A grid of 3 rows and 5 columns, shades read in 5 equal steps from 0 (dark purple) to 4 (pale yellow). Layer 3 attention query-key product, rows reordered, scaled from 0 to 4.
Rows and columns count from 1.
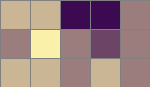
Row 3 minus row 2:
1 -1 0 2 0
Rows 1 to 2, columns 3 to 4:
0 0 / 2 1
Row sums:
8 11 13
